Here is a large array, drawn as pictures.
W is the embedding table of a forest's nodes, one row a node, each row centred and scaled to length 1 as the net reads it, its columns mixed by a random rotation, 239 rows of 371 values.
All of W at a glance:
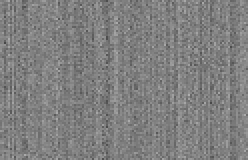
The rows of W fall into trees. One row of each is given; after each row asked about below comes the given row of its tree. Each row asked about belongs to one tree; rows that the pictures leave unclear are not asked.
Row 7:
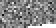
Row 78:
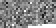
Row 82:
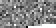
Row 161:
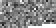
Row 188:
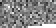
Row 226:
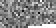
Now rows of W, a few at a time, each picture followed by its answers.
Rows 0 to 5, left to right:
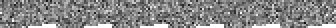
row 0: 161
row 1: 226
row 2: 161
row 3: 161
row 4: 78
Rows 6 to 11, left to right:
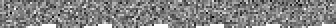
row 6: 78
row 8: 7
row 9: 226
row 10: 161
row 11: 161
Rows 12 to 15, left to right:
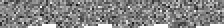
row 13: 161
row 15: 226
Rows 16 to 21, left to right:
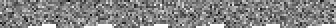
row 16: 161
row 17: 78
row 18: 226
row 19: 82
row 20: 161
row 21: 78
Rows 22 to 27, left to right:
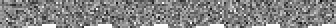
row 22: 161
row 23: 82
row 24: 78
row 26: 188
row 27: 78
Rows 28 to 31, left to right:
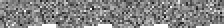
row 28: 78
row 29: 161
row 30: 78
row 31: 226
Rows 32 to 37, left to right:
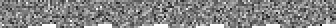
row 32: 226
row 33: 82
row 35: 188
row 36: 226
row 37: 7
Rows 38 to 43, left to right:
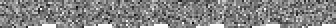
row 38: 82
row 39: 82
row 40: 82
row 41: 78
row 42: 82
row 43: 161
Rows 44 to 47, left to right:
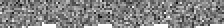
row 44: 161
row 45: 226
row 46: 78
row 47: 7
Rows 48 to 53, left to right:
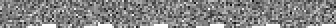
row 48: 78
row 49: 188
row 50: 188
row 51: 82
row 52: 161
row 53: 78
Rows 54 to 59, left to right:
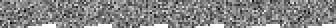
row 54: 7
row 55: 82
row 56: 226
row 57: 7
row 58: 161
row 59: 7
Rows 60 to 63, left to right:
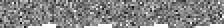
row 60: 7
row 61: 82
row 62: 82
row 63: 78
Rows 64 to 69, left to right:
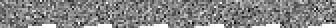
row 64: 226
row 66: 78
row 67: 78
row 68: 7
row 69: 161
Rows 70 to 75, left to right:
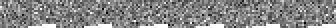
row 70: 82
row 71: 82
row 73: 78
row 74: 161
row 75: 78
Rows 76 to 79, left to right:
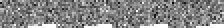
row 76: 188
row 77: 226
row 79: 78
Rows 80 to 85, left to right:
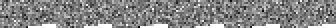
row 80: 82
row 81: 226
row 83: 7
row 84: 82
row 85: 82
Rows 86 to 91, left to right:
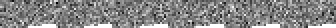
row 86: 78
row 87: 188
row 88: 78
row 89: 78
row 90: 188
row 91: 82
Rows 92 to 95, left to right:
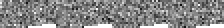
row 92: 82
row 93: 82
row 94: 226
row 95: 226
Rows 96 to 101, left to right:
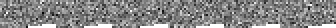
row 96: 82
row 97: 82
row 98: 82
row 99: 188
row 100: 78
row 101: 226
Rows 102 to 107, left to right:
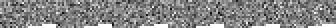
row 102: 161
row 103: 161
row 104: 78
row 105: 82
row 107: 82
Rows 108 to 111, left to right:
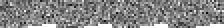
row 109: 161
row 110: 188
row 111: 226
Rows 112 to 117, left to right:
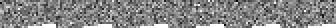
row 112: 188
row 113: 78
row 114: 78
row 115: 226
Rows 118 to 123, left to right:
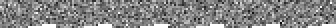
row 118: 82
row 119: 188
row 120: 82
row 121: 161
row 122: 7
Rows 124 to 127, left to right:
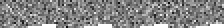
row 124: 188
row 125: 161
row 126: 78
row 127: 188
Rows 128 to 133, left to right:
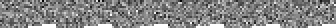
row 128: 226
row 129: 226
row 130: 78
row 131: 78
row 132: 78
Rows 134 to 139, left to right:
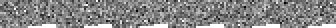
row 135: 226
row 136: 7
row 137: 82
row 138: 82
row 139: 78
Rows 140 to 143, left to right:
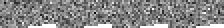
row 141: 226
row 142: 82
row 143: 82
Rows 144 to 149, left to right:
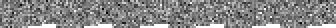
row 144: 161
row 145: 82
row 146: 226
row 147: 161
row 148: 82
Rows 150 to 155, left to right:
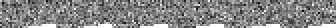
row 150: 161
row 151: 188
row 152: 226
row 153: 226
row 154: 161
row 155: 226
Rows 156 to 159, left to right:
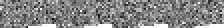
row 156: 82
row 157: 78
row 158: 161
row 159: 78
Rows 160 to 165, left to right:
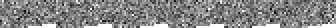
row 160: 7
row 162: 188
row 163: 82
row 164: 82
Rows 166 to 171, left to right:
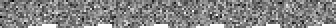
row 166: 78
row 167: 161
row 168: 78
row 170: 161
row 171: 188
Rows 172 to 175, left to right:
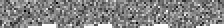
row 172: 7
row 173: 188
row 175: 226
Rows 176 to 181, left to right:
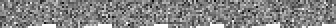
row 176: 78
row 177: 78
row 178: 78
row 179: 161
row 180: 7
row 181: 161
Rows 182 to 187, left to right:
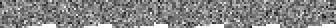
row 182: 188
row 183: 188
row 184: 161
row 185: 78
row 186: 82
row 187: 226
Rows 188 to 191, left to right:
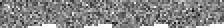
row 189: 226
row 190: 161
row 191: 7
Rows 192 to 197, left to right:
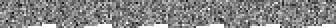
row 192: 161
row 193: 78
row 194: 78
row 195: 82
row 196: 78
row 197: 161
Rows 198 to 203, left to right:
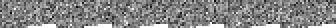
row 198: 78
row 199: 82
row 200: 78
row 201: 161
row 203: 161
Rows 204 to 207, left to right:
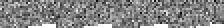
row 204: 82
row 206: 226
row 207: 161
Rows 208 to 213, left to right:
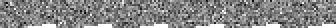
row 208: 78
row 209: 7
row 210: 226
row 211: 78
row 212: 161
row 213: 161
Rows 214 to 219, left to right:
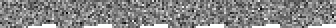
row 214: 161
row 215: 78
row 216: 226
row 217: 7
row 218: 161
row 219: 78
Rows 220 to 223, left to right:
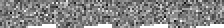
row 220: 78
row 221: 226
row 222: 78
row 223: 161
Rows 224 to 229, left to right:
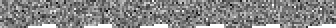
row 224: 226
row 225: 188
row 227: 7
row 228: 226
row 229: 82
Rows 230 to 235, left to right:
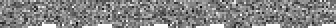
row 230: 161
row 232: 82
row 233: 7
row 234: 226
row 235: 226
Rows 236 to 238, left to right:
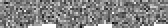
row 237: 7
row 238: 161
